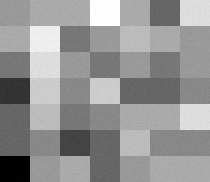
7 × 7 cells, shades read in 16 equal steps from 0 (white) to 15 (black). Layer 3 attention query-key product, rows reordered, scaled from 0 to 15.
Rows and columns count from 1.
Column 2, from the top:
5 1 2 3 4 7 6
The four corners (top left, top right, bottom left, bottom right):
6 2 15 5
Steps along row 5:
down up down down same down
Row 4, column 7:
7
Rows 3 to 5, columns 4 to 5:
8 6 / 3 9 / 7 5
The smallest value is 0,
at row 1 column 4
